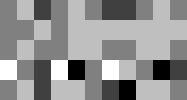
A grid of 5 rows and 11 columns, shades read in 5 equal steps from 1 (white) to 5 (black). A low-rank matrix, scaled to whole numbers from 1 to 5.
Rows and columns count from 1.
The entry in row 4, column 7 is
1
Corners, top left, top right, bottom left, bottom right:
3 3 3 3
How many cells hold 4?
7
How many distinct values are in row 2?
2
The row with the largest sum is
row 1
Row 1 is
3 2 4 3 2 3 4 4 3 2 3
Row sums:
33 25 28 32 32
